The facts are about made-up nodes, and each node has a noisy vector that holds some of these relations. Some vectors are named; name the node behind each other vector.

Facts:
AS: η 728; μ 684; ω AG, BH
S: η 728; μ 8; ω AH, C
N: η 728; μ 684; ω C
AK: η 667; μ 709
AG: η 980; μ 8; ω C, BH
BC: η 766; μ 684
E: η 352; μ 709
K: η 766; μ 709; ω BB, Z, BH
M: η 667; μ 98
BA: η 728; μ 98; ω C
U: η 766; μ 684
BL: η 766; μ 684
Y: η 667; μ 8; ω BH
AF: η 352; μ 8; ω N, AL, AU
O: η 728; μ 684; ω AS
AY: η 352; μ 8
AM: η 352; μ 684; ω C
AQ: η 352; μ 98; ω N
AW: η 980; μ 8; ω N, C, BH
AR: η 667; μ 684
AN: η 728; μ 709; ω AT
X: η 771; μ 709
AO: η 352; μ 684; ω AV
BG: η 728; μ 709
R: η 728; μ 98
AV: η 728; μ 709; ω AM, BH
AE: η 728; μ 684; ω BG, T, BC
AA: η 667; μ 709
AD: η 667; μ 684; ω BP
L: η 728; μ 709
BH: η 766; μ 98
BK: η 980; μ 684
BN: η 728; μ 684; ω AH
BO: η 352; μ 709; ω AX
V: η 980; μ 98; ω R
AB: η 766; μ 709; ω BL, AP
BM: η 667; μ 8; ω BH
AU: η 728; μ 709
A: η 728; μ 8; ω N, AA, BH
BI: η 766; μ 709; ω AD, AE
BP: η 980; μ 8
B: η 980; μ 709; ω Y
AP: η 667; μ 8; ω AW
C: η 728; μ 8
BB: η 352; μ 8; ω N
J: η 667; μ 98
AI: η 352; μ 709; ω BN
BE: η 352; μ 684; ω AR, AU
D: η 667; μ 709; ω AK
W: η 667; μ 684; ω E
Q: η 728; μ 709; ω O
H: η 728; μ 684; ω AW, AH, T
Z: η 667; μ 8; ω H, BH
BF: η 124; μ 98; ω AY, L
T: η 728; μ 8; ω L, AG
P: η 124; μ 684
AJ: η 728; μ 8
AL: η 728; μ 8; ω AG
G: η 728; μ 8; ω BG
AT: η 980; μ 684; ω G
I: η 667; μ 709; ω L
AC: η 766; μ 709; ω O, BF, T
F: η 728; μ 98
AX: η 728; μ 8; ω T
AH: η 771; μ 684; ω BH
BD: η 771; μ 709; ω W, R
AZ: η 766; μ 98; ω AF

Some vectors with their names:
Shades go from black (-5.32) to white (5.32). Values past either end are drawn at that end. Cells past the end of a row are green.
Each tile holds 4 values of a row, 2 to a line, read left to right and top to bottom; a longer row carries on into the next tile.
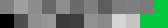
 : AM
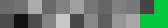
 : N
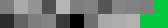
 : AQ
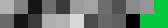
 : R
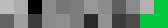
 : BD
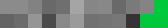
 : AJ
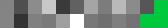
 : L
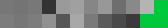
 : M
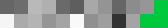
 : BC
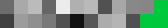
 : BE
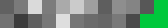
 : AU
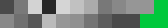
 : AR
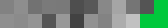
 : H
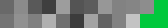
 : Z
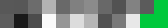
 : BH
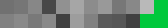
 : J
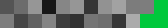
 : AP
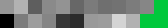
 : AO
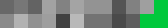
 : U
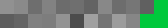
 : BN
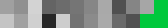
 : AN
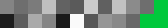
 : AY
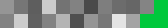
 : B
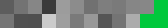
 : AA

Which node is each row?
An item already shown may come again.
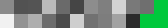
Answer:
BF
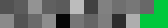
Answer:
BL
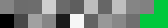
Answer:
AY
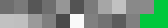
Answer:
I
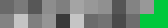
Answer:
U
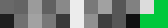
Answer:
AK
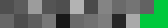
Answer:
BL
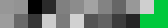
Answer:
W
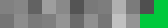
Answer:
AS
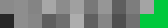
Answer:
X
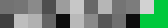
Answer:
D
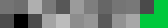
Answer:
C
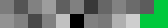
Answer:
AW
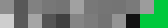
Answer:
P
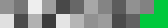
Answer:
BG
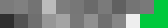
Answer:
AH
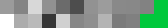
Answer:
AE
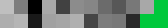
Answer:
V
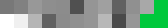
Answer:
BI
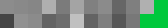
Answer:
X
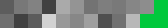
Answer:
AA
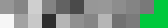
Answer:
AE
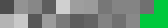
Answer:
AZ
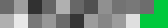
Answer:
K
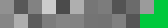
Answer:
BK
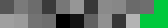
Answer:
AB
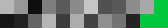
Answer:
E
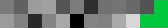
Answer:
AW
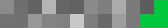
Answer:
O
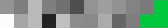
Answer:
AE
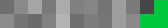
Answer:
AL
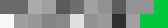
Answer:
BC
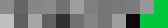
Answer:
P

